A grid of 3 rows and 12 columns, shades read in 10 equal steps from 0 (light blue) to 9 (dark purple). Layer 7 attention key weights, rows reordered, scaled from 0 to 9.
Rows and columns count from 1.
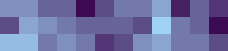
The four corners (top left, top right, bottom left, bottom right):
3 7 1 6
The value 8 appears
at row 1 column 10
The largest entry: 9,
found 2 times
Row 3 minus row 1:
-2 -2 -1 -2 -5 1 2 -1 0 -4 -1 -1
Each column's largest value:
6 3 5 5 9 7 6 6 2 8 5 9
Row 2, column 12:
9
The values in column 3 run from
3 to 5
